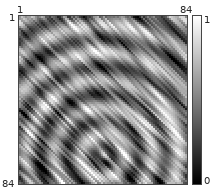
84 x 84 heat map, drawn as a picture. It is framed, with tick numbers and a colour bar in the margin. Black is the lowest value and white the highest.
The ninth with the lowest average is the bottom left. There is no overall slope. Concentric rings centre on the bottom middle. Overall the values sit about 50% of the way up the scale.
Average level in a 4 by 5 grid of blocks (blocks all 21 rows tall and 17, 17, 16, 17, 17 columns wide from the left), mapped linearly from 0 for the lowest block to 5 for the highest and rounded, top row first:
1 3 4 3 1
2 3 0 2 2
2 1 5 3 5
0 2 3 2 4
